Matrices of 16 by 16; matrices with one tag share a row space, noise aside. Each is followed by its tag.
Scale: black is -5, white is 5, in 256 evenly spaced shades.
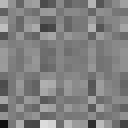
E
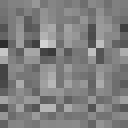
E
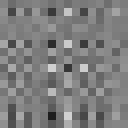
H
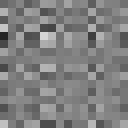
E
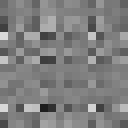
E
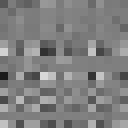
E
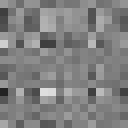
E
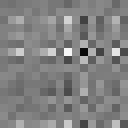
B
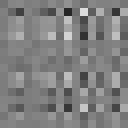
B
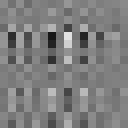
H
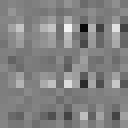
B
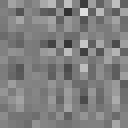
B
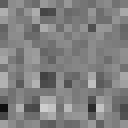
E
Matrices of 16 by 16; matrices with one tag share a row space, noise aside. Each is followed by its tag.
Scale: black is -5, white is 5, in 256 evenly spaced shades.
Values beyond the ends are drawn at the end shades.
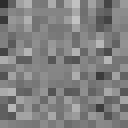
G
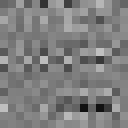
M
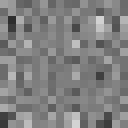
G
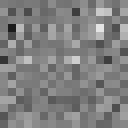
G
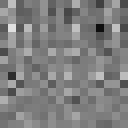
G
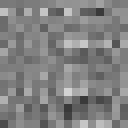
M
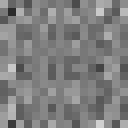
G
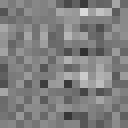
M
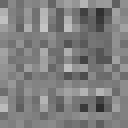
M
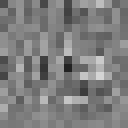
M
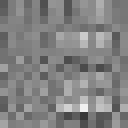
M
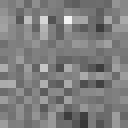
M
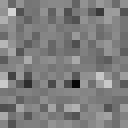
G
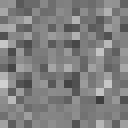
G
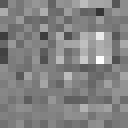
M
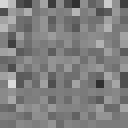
G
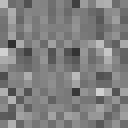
G
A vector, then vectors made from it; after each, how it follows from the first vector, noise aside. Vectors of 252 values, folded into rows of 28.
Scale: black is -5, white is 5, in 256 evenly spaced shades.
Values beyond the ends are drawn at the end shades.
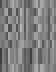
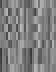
copied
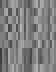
copied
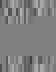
partly zeroed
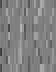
partly zeroed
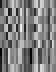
scaled up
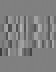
partly zeroed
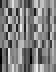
scaled up
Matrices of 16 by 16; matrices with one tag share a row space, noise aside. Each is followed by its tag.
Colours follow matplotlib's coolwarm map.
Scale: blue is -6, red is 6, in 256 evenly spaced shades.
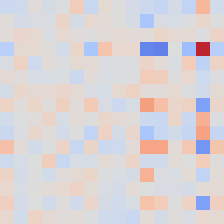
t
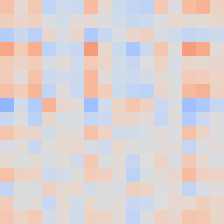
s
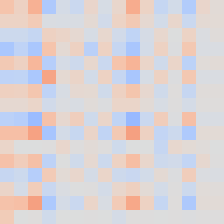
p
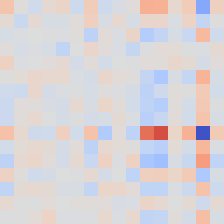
t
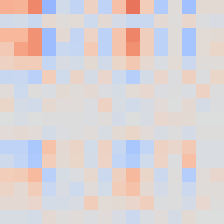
p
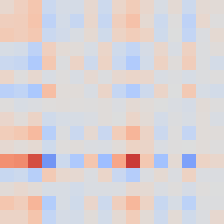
p
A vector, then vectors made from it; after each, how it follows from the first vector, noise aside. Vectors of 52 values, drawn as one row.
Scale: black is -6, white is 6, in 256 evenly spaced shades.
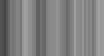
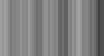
reversed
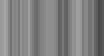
reversed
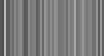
sign-scrambled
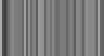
sign-scrambled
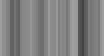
wrapped around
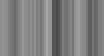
wrapped around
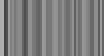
sign-scrambled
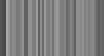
sign-scrambled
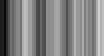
scaled up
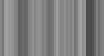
wrapped around
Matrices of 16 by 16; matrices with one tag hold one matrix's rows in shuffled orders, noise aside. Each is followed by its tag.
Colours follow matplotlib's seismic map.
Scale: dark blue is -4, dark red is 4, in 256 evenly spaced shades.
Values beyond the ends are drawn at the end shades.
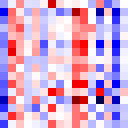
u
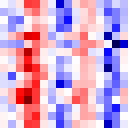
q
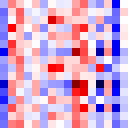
u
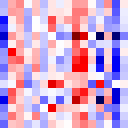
u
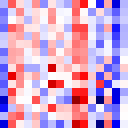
u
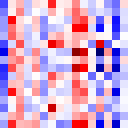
u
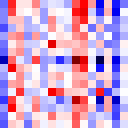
u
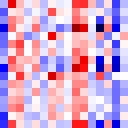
u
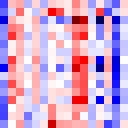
u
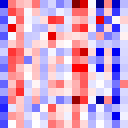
u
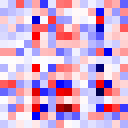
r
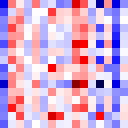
u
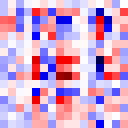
r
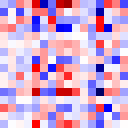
r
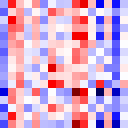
u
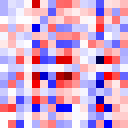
r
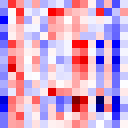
u
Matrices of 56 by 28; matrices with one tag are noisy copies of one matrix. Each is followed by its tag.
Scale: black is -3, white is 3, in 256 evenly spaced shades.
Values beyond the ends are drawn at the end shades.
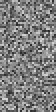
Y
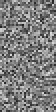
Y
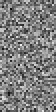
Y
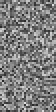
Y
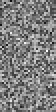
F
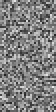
Y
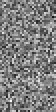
F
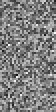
F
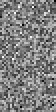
F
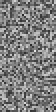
Y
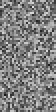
F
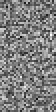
Y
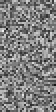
Y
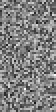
F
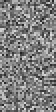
Y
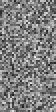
F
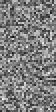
Y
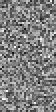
Y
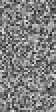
F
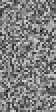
F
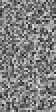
F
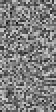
Y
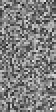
F
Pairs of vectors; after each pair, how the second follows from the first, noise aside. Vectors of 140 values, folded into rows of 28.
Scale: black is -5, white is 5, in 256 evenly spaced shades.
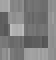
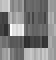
scaled up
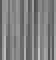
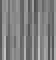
copied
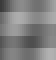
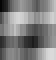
scaled up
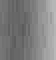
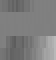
partly zeroed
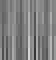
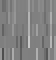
partly zeroed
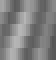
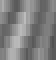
copied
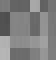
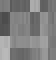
copied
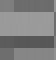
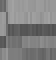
wrapped around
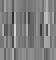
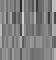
wrapped around
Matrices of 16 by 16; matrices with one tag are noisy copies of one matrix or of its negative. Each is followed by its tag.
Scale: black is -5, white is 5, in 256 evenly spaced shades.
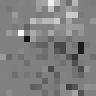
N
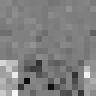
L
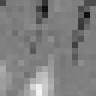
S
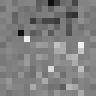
N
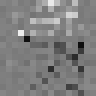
N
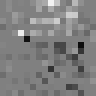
N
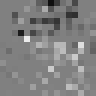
N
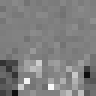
L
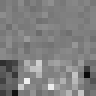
L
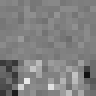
L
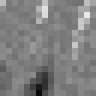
S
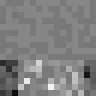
L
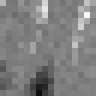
S
